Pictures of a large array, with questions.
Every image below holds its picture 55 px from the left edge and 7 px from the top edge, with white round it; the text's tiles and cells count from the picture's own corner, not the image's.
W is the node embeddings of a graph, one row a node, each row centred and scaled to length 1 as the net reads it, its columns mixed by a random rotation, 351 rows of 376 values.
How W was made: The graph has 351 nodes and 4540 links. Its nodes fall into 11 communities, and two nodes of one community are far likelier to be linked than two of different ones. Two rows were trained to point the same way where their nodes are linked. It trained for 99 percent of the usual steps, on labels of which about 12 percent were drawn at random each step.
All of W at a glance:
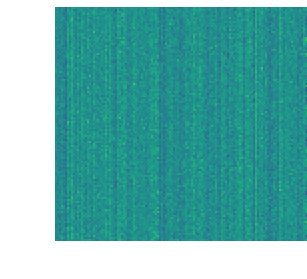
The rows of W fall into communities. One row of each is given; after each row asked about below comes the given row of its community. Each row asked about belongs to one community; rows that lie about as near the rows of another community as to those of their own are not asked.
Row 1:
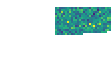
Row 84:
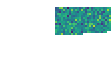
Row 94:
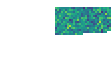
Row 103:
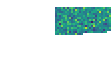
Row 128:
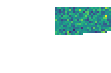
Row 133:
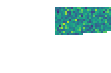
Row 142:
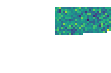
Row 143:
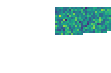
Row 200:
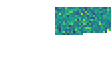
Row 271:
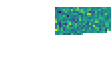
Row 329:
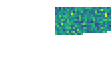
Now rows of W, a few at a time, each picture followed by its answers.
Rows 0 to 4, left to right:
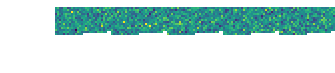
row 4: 143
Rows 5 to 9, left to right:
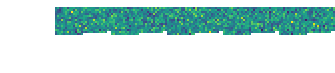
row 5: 142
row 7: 271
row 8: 84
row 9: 1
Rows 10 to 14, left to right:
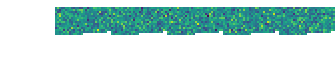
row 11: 84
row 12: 103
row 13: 329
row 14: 143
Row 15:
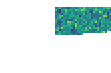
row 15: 142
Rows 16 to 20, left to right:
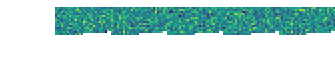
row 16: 271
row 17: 133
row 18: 133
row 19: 200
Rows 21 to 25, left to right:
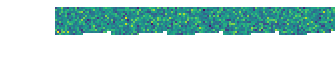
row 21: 329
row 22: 271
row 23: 200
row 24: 329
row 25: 200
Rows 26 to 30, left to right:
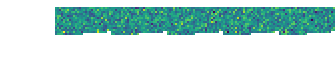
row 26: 142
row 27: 271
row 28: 84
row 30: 142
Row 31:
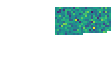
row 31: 128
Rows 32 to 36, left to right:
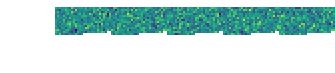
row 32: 142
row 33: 200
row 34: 142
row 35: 84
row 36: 143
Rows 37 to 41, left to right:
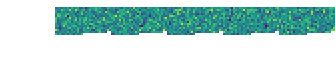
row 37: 271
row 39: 142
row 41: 128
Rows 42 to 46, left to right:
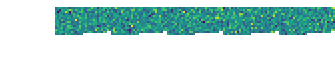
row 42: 133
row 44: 128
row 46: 329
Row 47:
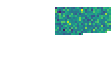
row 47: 1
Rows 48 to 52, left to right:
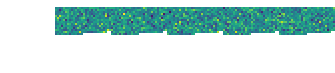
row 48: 142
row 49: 200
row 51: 329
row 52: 1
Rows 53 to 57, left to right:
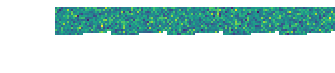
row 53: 1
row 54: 128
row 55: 128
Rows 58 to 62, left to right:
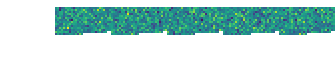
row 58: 103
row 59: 329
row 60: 103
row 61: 200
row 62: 103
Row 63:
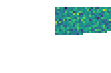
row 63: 143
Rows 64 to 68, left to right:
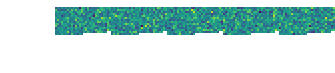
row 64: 143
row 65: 142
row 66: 200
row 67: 133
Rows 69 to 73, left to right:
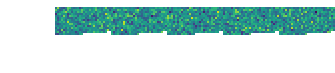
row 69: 1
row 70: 1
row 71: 133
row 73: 142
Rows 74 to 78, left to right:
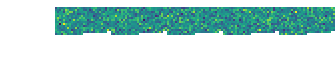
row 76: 133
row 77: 271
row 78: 128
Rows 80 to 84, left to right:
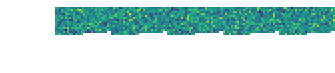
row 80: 103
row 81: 143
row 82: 271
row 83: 84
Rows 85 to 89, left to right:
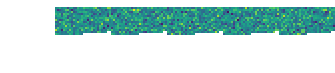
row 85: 128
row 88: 94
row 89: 128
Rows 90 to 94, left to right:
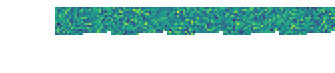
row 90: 94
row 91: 271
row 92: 329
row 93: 103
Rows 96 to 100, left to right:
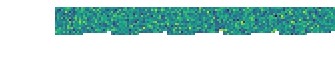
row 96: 103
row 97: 94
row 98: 329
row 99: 142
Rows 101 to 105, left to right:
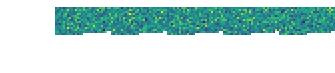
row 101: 103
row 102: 143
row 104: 271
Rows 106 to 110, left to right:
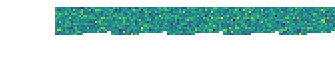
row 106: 94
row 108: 143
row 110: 94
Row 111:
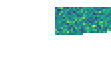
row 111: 200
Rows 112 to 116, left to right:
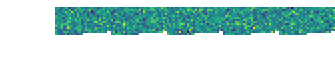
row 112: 133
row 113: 128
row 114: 271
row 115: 142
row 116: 128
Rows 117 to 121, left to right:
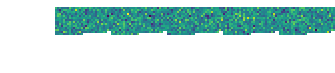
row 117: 142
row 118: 329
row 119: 143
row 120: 329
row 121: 142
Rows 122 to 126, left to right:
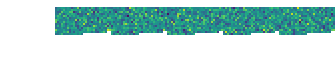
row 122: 200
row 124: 329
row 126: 200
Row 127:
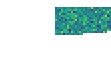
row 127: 200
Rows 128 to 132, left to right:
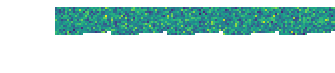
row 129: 271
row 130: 133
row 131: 128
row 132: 271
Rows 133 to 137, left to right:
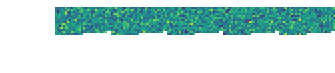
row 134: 84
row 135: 94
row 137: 84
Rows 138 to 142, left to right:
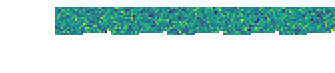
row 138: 200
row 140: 128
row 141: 143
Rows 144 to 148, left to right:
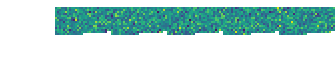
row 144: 271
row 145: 84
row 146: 103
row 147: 329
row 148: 1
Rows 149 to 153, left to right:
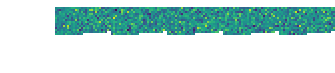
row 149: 271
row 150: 142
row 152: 103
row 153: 143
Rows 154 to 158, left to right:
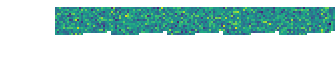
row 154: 103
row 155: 1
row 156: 94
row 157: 133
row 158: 103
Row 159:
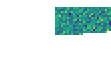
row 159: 143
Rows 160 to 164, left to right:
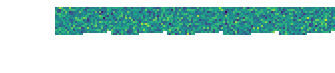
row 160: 84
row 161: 84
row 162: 94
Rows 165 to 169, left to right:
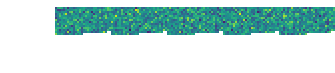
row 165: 128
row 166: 143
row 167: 271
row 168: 128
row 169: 1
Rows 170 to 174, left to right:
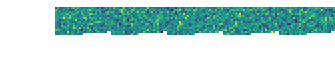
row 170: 271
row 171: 271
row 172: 1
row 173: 142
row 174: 271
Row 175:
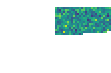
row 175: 142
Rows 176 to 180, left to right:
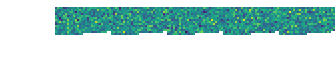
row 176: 128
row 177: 200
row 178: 133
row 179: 84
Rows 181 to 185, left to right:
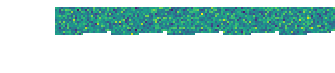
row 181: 142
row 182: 94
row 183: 103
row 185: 200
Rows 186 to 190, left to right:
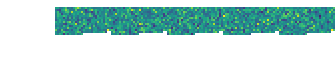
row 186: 142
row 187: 200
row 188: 142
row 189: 133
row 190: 142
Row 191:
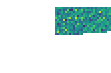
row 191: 143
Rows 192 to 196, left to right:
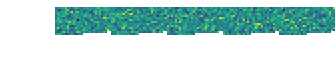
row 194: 1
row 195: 84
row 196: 133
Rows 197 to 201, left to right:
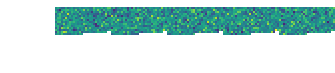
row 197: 142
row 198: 133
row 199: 271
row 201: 84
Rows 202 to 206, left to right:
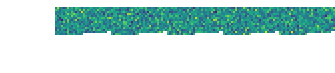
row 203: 143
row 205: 94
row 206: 128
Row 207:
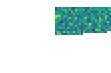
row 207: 143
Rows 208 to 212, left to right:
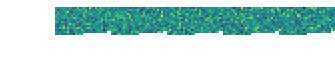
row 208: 103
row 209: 128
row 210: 94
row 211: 143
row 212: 200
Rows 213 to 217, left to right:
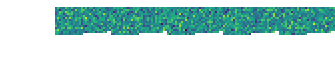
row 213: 103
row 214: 133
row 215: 94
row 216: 133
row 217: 1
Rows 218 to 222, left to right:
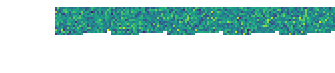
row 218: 133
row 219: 329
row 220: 143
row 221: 94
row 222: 271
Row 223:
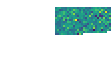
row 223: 143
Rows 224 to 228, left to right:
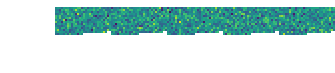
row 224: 142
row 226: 1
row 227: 94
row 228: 143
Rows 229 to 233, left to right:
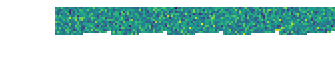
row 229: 143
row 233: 128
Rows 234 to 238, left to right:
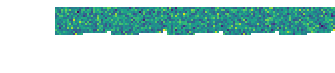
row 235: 128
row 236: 1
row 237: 103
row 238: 200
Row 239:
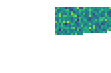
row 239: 1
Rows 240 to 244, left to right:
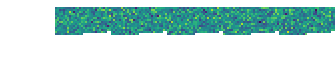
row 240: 128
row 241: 103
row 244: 142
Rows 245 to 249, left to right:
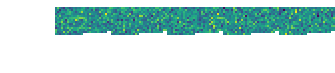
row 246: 103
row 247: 1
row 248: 94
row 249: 84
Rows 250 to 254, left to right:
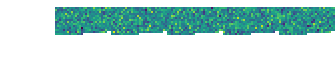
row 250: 128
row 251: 329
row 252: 142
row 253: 103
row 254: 143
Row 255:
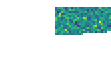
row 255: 200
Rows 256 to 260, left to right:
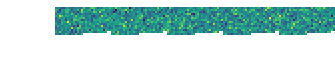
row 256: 1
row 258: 133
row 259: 103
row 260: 133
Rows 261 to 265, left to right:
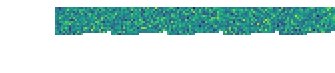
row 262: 200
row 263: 128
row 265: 1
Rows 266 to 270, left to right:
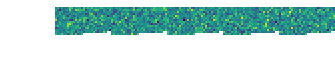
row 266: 271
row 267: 94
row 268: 271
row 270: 103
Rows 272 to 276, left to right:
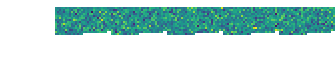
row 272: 143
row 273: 84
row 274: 142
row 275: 200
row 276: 128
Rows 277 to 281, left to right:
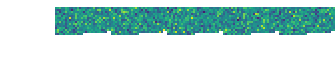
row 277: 94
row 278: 142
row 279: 133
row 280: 94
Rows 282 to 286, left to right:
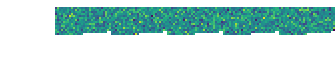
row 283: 103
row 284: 329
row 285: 128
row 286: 271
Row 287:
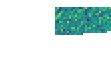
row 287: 1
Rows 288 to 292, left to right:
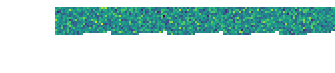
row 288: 133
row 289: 142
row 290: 103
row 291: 133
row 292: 271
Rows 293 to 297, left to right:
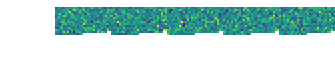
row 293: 200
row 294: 1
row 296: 128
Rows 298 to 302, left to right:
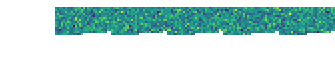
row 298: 143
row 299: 84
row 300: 142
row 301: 94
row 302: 128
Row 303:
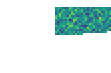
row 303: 143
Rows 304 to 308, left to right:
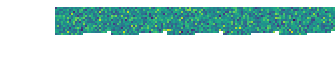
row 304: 143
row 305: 143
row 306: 271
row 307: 94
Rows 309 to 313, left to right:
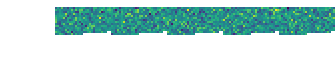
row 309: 143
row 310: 1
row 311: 143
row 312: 128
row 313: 128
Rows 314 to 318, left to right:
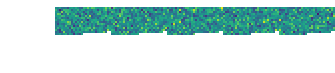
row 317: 133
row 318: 128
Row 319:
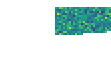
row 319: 84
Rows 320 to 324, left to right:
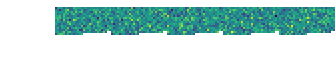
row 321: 143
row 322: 133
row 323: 142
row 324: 271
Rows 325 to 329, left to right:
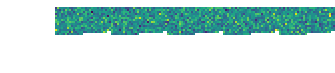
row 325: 133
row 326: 133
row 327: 128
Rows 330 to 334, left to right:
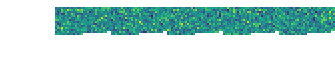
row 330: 329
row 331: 103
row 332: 142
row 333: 84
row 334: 143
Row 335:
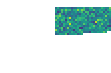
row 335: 133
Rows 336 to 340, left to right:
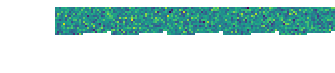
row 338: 133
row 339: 103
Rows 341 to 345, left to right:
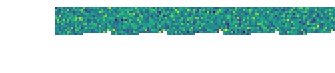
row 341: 143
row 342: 142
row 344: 271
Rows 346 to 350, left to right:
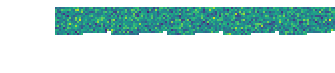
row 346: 271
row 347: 133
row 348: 128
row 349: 84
